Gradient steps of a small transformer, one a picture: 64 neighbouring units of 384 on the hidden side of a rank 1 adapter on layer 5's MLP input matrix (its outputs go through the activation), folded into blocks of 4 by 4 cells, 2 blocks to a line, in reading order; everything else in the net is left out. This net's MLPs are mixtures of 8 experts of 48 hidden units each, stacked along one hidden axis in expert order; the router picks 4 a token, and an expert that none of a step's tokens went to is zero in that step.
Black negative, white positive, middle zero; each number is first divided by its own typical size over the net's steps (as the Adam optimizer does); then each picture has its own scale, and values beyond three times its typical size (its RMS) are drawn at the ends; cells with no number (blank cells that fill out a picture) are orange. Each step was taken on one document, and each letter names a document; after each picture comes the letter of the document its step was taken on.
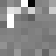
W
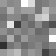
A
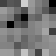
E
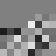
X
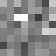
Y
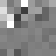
A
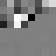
Y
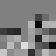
X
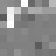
W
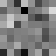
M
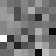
E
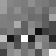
E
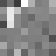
W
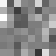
Y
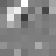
W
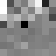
Y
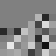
X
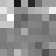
M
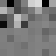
Y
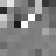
Y
